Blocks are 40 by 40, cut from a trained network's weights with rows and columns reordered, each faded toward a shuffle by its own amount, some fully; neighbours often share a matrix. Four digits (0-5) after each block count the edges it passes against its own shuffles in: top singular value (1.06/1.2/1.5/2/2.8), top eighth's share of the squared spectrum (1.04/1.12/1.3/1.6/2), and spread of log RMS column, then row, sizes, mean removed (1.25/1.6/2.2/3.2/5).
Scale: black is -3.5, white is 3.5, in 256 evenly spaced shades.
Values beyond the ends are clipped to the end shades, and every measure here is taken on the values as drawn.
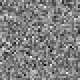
0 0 0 0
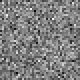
0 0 0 0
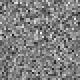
1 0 0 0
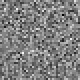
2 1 0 0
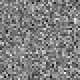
1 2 1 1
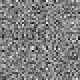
3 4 2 1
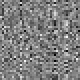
4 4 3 1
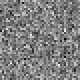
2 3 1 0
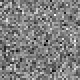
1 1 0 0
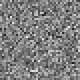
1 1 0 0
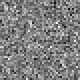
0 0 0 0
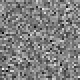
1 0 0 0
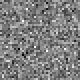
0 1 0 0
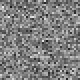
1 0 0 0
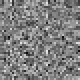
3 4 2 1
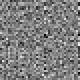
4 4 2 0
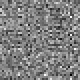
3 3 2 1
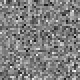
0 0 0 0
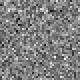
1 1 0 0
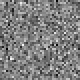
2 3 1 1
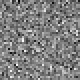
0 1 0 0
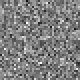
2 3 0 1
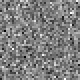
0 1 0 0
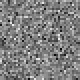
0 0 0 0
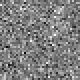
0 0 0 0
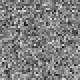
2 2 0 1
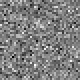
1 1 0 0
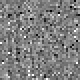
1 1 0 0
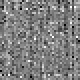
3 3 0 1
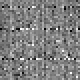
3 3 0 2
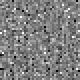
1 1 0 0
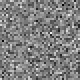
2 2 1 0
